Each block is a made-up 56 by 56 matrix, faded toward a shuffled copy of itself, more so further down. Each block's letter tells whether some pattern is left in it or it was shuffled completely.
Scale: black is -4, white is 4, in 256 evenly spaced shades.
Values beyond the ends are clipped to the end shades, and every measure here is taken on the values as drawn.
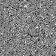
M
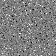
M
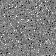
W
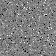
M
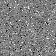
M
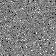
W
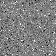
M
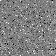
W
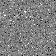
M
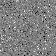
M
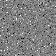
W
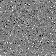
W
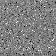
W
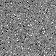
M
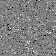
W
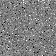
M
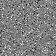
M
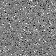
M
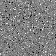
W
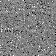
W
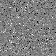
W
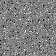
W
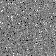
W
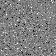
M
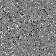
W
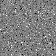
W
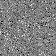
M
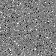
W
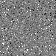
W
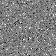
M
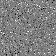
M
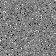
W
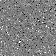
M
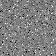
W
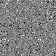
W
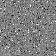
W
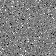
M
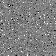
W
